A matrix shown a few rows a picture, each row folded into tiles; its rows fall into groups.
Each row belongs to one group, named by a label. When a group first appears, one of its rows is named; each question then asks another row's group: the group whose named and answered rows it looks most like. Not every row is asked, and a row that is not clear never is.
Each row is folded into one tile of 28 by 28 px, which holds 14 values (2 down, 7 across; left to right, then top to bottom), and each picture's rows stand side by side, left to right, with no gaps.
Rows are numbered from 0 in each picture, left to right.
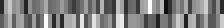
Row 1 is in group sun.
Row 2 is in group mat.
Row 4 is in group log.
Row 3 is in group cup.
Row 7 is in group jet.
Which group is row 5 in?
jet
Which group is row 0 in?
log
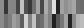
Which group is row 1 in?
sun
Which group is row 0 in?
mat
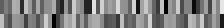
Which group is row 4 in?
jet
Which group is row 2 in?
cup
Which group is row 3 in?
cup
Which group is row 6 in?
jet
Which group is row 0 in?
sun
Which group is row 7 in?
sun
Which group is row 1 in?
sun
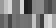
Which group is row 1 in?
log
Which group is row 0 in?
jet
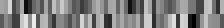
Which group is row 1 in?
sun
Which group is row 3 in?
sun
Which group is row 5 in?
log
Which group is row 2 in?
jet
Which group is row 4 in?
mat
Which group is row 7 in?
cup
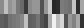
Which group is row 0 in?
jet
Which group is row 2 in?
sun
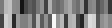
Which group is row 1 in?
mat
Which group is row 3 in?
log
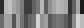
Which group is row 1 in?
cup
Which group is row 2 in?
jet
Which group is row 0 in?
log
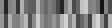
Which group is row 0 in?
mat
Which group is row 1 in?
cup
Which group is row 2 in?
cup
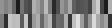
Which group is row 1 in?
log
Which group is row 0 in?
mat
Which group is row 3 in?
cup
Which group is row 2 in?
log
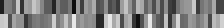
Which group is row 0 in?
sun
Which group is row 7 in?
log
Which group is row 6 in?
cup
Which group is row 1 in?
jet
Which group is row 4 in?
sun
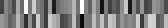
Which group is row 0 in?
sun
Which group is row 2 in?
sun
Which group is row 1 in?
jet
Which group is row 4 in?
mat
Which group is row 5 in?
cup
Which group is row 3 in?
mat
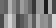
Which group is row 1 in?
mat
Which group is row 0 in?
cup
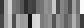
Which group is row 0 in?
log
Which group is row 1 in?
cup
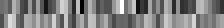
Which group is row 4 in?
jet
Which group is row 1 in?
mat
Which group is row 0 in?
cup
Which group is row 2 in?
jet
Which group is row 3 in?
log
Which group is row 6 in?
mat
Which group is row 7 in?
jet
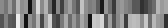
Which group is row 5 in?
sun
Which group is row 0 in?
sun
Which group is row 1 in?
log
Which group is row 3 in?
mat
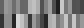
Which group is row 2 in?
log
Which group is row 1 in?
jet
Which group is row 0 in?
log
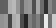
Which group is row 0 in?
sun
